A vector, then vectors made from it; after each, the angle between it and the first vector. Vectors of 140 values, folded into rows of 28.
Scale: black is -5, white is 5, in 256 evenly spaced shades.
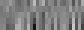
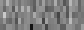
orthogonal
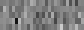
orthogonal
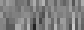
nearly parallel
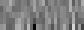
nearly parallel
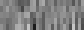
nearly parallel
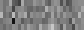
orthogonal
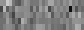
orthogonal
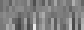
nearly opposite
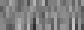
nearly parallel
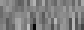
nearly parallel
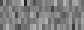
partly opposed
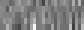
nearly opposite
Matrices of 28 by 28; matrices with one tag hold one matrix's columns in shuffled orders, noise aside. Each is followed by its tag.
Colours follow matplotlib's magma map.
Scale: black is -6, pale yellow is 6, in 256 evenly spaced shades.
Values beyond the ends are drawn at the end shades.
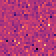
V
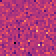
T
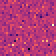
V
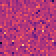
T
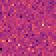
V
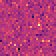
V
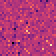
T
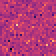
V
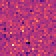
T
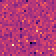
T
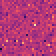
V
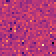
T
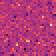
V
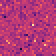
V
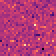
V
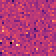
T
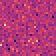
V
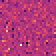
T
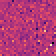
T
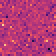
V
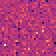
T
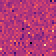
T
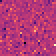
T
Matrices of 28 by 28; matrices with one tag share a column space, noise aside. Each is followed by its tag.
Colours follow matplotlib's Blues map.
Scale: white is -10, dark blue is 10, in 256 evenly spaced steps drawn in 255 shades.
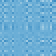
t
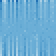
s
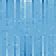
s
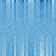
s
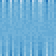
s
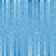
s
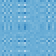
t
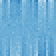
s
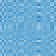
t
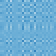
t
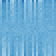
s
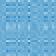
t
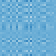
t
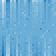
s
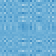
t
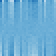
s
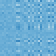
t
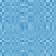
t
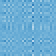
t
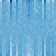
s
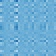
t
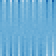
s
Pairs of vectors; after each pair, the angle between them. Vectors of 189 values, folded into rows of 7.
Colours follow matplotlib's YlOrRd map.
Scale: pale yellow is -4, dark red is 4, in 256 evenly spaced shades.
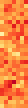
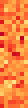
nearly opposite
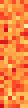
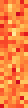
partly aligned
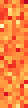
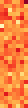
nearly parallel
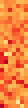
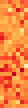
orthogonal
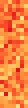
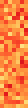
partly aligned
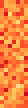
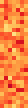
orthogonal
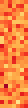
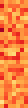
orthogonal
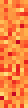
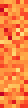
orthogonal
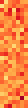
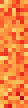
nearly parallel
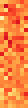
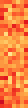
partly opposed
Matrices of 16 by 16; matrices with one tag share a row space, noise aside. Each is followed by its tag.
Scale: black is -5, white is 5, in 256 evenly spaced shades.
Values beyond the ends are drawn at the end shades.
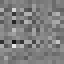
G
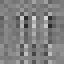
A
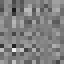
G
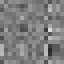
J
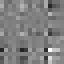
J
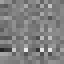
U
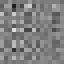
G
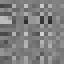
U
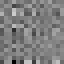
G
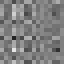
G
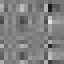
J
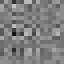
G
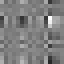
J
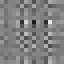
A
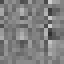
J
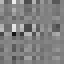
G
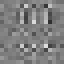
A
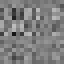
G
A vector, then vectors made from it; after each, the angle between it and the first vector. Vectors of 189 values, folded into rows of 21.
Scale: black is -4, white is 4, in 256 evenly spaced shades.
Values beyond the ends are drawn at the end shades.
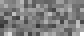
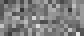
partly opposed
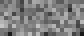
nearly opposite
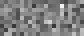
partly aligned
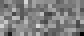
nearly opposite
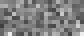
nearly parallel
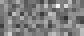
partly aligned
